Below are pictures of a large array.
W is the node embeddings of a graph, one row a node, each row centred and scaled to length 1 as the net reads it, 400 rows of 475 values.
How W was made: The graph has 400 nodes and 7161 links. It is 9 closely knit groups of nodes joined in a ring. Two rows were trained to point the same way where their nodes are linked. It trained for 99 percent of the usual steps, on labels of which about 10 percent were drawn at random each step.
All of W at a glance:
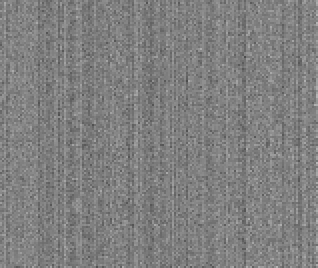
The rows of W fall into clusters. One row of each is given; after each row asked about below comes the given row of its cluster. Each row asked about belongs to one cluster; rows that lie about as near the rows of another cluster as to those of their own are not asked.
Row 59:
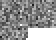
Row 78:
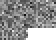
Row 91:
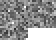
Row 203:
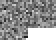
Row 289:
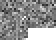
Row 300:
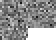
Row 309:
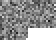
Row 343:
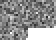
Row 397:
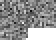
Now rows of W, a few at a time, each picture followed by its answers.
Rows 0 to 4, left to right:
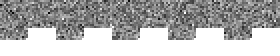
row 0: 91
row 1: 343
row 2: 397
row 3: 397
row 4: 91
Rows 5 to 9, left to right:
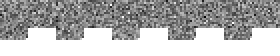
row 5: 91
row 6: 309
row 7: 397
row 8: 300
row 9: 300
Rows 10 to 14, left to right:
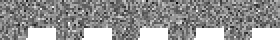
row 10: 343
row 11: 78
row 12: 300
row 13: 343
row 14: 309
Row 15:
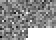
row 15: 78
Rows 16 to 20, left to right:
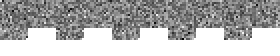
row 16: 397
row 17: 78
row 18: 343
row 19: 397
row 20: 59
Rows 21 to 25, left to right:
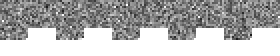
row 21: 289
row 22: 309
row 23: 203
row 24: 343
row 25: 300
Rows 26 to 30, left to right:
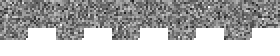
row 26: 309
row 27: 203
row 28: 309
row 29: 78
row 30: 397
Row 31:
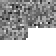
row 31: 59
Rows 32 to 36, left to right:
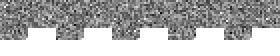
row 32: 343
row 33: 397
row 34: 91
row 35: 343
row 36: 343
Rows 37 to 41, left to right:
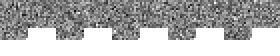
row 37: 203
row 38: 91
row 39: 59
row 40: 203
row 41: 300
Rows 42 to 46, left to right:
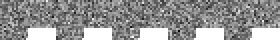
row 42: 300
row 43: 59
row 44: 203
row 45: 78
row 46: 300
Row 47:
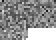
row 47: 397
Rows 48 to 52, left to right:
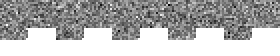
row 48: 91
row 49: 309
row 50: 289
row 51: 91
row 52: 300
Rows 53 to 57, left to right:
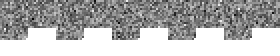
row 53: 343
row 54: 397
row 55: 78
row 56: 59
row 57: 91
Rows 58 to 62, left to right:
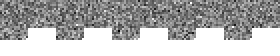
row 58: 397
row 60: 343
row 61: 397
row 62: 289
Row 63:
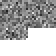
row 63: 309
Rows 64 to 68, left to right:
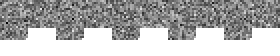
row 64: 309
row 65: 289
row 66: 300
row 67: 343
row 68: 289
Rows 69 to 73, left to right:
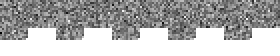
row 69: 203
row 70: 343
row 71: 289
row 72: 289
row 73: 289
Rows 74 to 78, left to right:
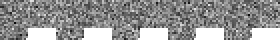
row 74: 300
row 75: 203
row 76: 397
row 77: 300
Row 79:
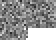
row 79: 309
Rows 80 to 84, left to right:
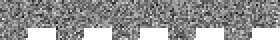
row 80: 91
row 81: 78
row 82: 309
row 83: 309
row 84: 59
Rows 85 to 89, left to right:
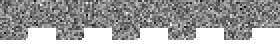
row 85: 300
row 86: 59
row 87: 289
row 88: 91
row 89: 78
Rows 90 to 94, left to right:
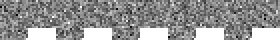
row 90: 91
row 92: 59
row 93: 59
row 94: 343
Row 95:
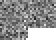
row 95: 309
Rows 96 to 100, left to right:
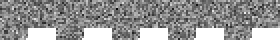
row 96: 343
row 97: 300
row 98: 309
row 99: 309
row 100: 397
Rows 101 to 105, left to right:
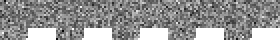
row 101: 397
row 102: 343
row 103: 309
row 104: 203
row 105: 78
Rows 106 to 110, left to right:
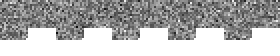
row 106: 309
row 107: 203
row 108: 59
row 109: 397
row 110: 203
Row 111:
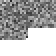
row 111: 397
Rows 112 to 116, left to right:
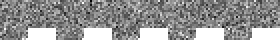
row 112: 309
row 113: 300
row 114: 91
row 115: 203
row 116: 59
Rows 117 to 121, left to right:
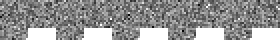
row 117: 397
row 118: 289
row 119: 203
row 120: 203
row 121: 203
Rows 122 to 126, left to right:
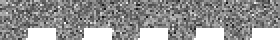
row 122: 203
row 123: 203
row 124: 397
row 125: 343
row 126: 309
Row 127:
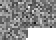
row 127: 203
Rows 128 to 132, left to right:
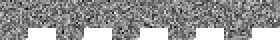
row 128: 289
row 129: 343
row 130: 343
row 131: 309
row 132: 91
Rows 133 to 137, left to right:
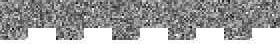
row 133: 343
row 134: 397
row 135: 300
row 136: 289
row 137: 91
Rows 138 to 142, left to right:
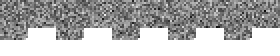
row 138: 397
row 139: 78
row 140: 91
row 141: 289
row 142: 289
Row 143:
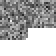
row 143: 397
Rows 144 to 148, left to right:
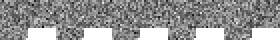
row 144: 397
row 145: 203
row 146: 203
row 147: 397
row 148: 203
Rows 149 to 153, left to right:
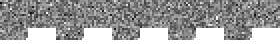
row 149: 59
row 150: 300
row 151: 203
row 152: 343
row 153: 300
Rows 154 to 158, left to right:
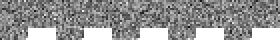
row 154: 343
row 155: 203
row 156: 91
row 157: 343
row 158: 343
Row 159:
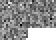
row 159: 203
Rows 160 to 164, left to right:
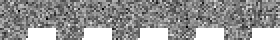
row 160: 397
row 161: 300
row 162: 78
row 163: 300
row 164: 59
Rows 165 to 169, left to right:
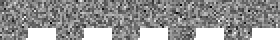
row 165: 289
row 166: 91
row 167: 343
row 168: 300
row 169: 343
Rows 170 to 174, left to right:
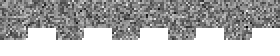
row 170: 309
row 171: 300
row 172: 91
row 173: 343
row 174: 289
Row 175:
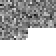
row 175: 203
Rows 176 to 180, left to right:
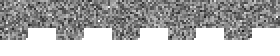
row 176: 289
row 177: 343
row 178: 78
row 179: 59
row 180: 91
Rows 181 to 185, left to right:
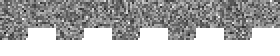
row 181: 300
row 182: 397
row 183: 300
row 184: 289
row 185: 300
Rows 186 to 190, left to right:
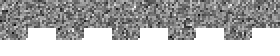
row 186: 309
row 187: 91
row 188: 309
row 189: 59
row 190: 309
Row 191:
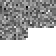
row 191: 289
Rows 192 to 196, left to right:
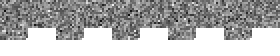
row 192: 59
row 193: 289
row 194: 91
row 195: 59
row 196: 203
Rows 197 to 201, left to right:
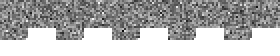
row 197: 203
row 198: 397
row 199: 78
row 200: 300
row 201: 59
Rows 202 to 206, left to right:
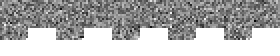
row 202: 309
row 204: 343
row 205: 289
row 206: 309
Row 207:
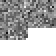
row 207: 91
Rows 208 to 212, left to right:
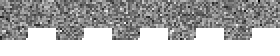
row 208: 59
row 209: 300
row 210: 300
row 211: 397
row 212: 300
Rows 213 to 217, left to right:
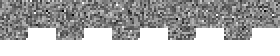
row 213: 59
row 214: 91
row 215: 59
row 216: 300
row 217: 300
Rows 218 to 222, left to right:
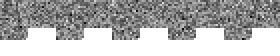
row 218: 300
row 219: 397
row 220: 78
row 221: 91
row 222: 203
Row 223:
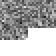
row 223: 343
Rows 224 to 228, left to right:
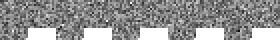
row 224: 343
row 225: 91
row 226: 343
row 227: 203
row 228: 289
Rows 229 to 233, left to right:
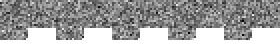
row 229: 59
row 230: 309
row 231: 59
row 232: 397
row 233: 59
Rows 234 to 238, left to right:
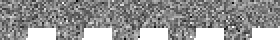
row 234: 343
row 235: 397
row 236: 397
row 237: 343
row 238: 289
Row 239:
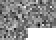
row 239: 91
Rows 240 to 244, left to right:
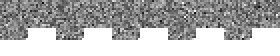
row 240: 91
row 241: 300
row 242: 59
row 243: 289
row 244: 203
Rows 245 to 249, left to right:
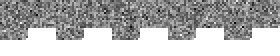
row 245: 397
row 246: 203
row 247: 300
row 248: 397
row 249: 309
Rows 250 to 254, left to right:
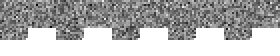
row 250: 289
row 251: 300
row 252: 91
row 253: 289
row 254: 203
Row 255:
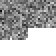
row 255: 78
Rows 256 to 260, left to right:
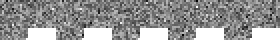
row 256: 78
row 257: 203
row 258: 343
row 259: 289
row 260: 91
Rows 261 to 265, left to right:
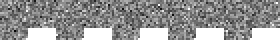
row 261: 203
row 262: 309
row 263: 397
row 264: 289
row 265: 78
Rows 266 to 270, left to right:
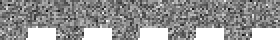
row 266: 59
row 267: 300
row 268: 300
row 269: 309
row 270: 59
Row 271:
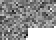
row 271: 78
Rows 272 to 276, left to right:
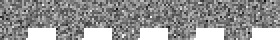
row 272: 59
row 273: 289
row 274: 289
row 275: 309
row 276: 59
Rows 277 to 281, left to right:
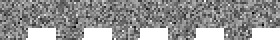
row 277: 289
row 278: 300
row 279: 289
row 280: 91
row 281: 91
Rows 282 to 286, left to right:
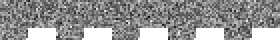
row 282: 203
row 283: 59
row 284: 300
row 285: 397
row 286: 91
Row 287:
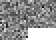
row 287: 397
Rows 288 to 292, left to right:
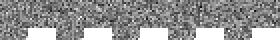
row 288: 203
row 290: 309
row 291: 59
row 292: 91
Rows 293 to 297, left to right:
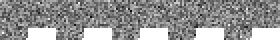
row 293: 59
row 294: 397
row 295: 397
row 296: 203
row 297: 343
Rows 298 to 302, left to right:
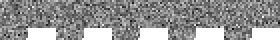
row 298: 59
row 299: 397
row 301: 343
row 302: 289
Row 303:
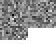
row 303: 300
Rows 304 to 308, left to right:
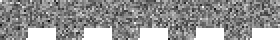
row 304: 59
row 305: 309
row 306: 309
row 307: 343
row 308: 309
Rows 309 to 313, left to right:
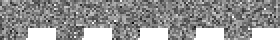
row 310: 300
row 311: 343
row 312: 343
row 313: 91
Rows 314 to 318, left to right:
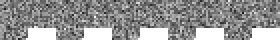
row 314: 203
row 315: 203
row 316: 343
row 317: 343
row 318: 91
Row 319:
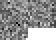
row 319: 289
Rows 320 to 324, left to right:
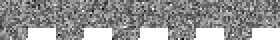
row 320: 309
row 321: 91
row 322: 59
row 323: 397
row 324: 203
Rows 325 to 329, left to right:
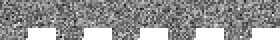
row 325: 59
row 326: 300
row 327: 289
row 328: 78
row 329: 91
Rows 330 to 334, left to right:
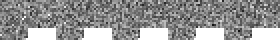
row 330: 289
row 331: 203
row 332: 203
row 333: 203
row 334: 203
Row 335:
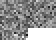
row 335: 78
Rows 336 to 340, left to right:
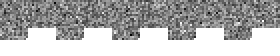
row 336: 59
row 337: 59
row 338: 59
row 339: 78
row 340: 300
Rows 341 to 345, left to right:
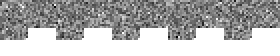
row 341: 309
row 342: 397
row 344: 78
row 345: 397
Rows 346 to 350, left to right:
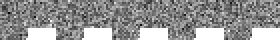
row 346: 300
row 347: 59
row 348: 309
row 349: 91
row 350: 300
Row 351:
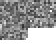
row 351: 397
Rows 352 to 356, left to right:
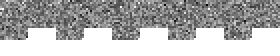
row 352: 309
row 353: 78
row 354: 300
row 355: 397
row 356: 309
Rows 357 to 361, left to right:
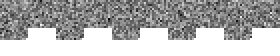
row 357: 91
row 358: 91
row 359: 343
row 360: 91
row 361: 289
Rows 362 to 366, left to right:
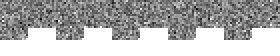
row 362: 343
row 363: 289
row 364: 59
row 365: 343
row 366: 78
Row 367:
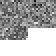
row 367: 300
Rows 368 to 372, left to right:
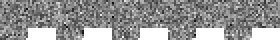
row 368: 59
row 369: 343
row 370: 309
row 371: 78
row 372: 343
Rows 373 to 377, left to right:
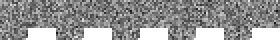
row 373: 203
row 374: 203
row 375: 78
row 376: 343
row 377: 289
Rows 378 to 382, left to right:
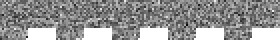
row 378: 397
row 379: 343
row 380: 59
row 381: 289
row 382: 59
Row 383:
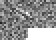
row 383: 78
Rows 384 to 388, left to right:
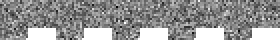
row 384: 91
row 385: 397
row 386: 203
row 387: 59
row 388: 203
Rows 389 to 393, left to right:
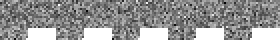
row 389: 397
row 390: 397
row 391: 343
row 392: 289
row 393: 59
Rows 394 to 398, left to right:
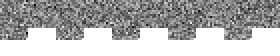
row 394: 300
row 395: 289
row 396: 91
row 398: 203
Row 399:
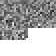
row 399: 78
